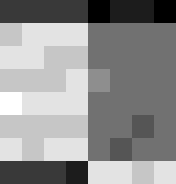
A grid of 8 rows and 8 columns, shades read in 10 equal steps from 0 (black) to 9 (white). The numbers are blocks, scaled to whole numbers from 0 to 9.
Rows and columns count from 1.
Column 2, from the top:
2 8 8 7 8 7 7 2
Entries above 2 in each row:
0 8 8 8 8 8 8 4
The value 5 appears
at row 4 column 5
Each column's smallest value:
2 2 2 1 0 1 1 0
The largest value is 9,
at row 5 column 1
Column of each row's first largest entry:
1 2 1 4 1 1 1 5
